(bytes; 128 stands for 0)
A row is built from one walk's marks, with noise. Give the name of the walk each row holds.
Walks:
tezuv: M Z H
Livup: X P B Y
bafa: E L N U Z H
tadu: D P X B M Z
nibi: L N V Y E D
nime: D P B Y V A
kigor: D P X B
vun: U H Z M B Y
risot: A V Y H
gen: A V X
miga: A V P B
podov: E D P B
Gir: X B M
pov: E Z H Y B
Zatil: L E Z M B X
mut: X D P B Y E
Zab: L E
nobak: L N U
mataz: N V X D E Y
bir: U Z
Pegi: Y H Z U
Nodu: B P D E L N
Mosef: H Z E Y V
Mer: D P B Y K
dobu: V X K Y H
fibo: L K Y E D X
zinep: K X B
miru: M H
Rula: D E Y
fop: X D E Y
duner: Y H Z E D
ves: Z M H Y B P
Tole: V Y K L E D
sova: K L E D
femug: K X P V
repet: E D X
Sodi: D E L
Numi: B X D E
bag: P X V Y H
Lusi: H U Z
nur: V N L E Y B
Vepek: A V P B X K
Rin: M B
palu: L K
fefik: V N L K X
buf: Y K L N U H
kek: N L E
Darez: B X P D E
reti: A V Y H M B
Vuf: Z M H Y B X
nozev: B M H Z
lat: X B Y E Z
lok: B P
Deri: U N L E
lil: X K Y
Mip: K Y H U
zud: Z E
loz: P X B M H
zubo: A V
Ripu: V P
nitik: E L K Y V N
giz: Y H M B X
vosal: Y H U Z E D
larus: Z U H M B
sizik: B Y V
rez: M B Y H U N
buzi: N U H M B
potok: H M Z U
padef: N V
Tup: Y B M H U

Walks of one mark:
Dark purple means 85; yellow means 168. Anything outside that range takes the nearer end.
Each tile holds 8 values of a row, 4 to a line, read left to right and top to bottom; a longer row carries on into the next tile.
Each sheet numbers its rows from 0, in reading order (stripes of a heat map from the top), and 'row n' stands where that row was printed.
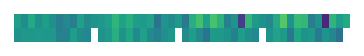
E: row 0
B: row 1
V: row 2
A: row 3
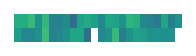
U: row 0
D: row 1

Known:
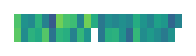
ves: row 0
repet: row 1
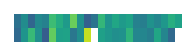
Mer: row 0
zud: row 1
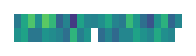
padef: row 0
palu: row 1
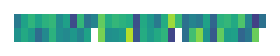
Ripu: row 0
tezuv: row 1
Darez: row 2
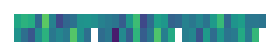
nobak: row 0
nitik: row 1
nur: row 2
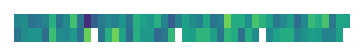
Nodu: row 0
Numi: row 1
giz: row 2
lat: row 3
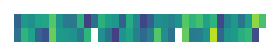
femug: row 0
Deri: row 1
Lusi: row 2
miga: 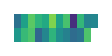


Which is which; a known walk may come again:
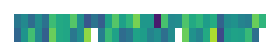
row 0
Mer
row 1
gen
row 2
buzi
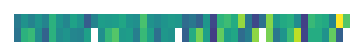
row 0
repet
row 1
Gir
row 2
mut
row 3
vun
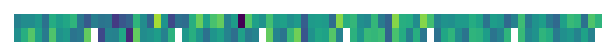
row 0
podov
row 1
fibo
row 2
zubo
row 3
rez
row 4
Vuf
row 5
zinep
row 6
pov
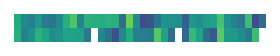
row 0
duner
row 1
nobak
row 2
femug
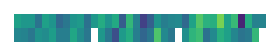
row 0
Zab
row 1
Deri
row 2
miga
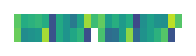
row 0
tezuv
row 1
Pegi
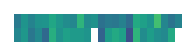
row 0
dobu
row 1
fop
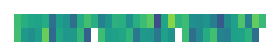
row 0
miru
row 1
reti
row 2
vosal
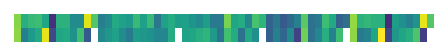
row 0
larus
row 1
sizik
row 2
giz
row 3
Tole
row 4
potok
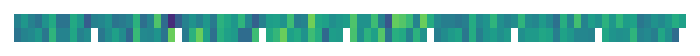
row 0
Sodi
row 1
Nodu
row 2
Numi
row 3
loz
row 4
ves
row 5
Rula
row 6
Zatil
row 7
zud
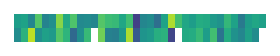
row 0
tadu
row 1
Lusi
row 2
Rin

